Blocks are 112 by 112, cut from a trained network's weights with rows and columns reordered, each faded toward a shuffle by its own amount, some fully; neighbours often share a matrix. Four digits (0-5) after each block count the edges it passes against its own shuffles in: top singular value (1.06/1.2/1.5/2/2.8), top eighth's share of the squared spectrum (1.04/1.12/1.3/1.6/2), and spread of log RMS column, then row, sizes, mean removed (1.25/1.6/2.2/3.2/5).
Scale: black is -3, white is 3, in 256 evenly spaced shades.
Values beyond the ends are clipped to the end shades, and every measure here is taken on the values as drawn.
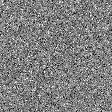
0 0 0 0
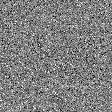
0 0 0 0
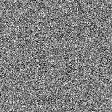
2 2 1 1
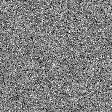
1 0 0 0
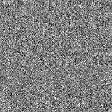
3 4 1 2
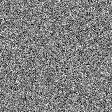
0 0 0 0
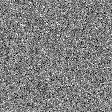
0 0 0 0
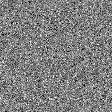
1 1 0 2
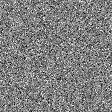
0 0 0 0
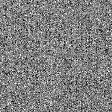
2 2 0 2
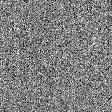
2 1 0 1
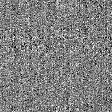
3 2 0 2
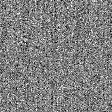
2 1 0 1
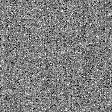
1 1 0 0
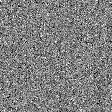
1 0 0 0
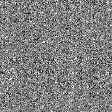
2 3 0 3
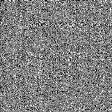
2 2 0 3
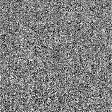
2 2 0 2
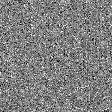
1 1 0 0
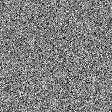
2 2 0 0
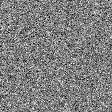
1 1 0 0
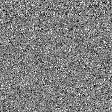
1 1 0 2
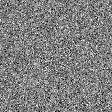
1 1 0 1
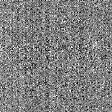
3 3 1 3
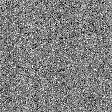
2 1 0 1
